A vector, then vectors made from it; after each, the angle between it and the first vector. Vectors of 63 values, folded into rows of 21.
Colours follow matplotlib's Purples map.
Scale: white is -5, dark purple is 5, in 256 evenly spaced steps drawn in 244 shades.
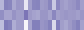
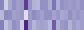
nearly opposite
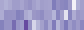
partly opposed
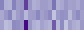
nearly opposite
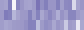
orthogonal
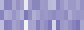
nearly parallel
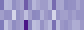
nearly opposite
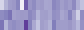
partly opposed
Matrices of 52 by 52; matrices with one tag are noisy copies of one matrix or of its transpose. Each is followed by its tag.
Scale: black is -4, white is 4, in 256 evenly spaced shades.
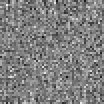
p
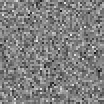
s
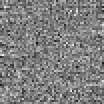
p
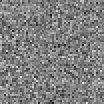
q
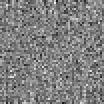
p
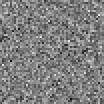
s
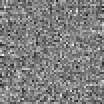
p
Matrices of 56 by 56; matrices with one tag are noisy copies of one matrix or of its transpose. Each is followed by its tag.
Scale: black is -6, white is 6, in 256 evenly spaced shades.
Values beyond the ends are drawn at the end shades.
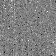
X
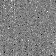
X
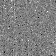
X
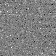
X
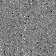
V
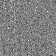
X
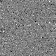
V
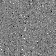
V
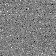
X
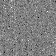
X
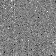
X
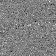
V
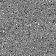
V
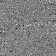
V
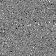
V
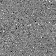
V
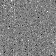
X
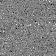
V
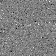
V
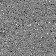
V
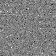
X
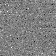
X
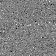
V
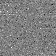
X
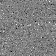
V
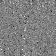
V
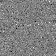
V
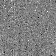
X
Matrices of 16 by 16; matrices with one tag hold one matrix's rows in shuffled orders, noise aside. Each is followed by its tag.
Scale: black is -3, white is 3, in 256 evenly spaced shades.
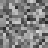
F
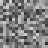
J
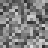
F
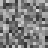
J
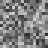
J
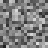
F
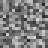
F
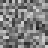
J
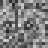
J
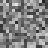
F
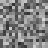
J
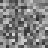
J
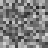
J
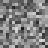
F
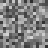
J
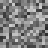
F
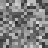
F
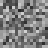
J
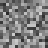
F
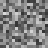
F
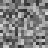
J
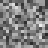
F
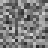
J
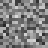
F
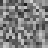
J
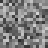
J
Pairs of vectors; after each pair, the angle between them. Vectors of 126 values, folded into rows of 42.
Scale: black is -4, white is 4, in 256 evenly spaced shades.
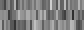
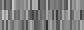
orthogonal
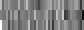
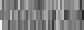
nearly parallel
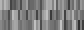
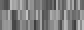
nearly opposite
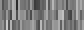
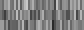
orthogonal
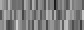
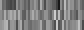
orthogonal
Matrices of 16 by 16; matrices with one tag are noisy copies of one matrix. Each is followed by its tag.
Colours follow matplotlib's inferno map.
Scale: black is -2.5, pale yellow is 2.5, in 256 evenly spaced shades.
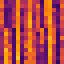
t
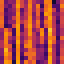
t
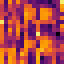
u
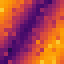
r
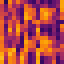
u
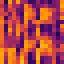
u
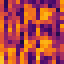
u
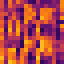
u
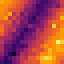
r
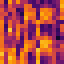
u
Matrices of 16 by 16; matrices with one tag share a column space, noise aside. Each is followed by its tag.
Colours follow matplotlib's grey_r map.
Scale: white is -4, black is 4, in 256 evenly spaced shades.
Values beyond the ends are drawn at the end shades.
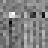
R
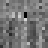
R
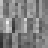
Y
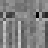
R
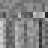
R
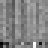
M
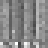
M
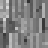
Y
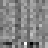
M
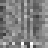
M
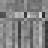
R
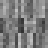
Y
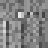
R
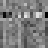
R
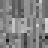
Y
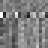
R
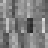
Y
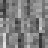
Y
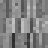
Y
